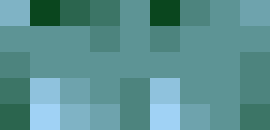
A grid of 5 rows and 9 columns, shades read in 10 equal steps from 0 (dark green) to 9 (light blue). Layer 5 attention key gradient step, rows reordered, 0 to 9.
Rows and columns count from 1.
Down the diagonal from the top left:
7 5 5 5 4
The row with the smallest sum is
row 1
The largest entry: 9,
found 2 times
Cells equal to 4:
8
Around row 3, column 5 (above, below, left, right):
5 4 5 5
